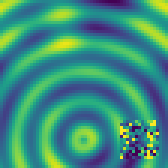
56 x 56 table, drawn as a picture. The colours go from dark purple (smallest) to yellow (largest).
On average the colour sits 50% of the way up the scale. An odd patch, rougher than its surroundings, sits in the bottom right. Rings spread out from the bottom middle. The bottom right is the roughest part.
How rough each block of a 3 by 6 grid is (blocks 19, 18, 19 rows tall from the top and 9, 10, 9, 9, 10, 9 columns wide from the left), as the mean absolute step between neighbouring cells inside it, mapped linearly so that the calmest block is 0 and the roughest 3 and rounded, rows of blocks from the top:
0 0 0 0 0 0 / 0 0 0 0 0 0 / 0 0 0 0 3 3
